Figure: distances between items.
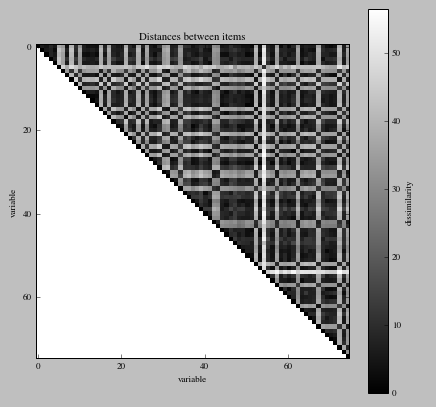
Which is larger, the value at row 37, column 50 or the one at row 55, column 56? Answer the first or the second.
the second
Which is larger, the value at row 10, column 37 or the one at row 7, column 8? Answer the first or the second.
the second
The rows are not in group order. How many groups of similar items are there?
3
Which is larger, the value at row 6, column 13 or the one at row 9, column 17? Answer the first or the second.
the second
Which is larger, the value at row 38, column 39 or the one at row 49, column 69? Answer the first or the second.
the first
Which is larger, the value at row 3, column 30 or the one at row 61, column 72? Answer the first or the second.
the second
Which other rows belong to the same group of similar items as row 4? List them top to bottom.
0, 1, 2, 3, 7, 9, 11, 12, 13, 14, 16, 18, 19, 20, 22, 23, 25, 27, 28, 29, 32, 33, 35, 36, 37, 38, 39, 40, 41, 44, 45, 46, 47, 48, 49, 50, 51, 53, 55, 56, 58, 59, 60, 61, 63, 64, 65, 66, 68, 69, 70, 71, 73
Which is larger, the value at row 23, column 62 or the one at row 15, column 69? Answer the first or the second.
the second
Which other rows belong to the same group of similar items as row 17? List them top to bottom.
6, 8, 10, 15, 21, 24, 26, 30, 31, 34, 42, 43, 52, 57, 62, 67, 72, 74
